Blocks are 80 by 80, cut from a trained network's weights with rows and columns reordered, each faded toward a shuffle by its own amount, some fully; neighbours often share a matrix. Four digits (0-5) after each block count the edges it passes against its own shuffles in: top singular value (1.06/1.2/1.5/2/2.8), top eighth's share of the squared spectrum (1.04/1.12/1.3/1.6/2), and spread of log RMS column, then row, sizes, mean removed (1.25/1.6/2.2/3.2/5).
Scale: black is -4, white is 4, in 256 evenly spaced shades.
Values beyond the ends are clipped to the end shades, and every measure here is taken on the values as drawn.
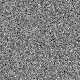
0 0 0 0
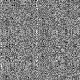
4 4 2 2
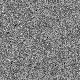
0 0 0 0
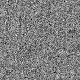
2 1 0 0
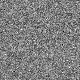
1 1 0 0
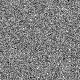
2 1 0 0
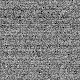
3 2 0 1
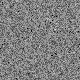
0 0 0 0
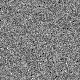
0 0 0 0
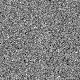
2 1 0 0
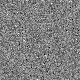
0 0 0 0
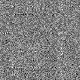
3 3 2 2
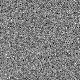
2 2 0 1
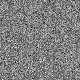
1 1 0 0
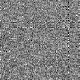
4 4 2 2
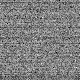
3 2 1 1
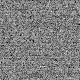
2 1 0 0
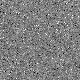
1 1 0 0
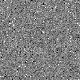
3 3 1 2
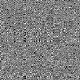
4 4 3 3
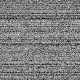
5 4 1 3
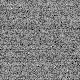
2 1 0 0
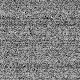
3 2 0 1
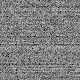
3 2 0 1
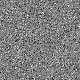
1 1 0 0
